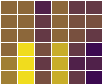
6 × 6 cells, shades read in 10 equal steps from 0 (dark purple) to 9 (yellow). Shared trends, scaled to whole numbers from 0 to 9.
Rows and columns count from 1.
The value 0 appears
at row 4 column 6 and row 6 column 6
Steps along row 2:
same down up down same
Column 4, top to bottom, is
4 4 4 7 7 7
